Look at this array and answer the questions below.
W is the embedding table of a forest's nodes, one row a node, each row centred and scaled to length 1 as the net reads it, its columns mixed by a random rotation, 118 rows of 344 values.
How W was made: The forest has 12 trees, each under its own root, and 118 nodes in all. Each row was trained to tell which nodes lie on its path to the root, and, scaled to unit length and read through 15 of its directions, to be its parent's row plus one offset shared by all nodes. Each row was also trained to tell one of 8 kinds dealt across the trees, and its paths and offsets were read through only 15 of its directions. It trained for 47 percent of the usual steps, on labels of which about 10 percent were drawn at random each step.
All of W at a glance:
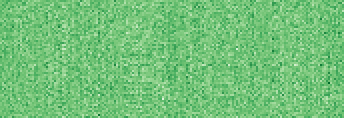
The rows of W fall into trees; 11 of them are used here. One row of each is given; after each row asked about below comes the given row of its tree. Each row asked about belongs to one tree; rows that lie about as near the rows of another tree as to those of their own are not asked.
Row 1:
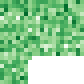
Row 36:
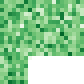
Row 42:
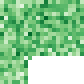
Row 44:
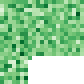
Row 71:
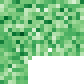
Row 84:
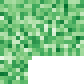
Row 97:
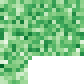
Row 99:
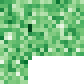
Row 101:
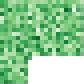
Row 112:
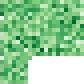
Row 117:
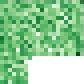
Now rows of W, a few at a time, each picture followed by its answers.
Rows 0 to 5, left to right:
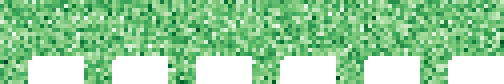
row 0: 101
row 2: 99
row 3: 36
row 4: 99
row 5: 101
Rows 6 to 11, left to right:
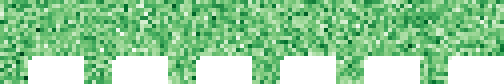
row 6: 1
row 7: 117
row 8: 1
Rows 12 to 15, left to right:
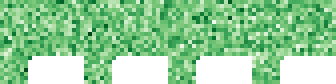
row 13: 99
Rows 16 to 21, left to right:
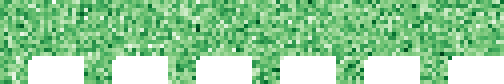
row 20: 84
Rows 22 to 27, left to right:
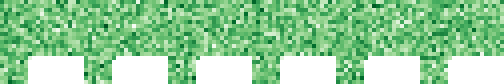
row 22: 99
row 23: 84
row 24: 1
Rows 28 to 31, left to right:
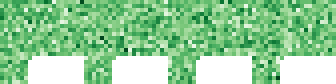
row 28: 71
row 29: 112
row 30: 117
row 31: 1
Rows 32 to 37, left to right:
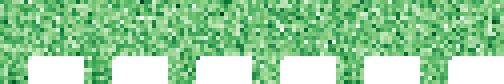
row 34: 84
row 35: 42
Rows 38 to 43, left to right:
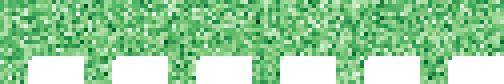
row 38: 36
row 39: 99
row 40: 84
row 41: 101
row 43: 84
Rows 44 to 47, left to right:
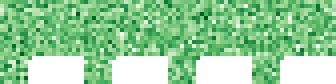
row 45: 117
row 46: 117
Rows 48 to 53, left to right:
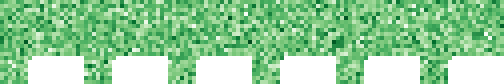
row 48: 117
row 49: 99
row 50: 36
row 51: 101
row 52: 117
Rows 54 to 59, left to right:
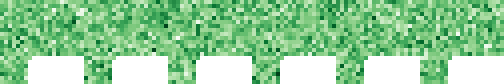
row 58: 99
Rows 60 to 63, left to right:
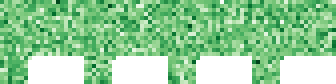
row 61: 117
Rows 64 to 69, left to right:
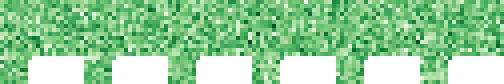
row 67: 101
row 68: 101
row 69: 117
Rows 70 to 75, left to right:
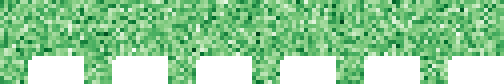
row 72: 42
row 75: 117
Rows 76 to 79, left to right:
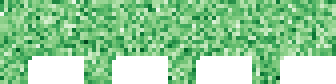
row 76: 99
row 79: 1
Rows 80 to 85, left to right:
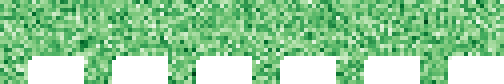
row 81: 117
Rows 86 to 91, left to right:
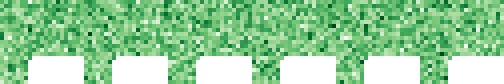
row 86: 84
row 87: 101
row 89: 84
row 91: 1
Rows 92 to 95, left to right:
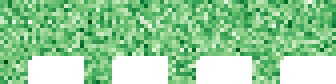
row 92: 101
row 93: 101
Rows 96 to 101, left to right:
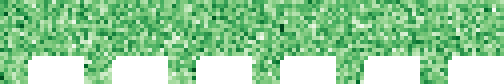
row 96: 101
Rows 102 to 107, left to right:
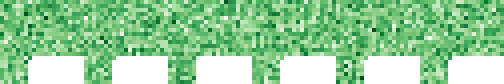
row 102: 1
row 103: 112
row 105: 44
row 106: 1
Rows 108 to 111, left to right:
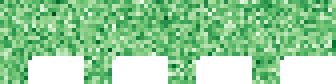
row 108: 84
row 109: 42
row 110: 99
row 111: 1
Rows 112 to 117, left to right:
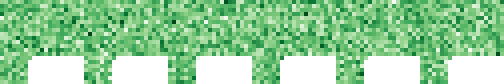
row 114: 84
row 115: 84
